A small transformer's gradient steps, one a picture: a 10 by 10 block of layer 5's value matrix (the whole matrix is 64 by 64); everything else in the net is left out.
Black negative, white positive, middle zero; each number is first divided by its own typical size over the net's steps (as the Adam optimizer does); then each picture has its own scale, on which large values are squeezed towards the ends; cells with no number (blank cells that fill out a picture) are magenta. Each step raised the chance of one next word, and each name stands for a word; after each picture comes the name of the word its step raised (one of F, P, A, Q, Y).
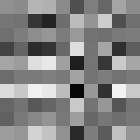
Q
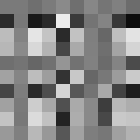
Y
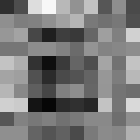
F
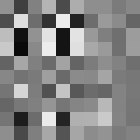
Y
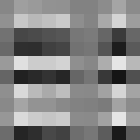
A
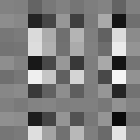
A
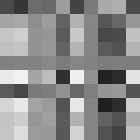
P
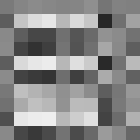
A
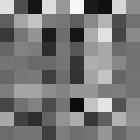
F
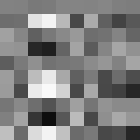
Q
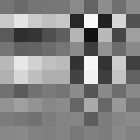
Y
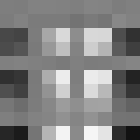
Q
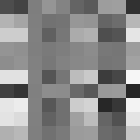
P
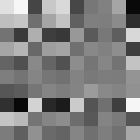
F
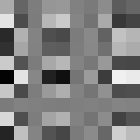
A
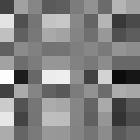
P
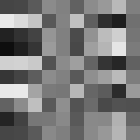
Y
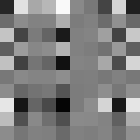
F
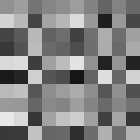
A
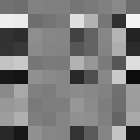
A
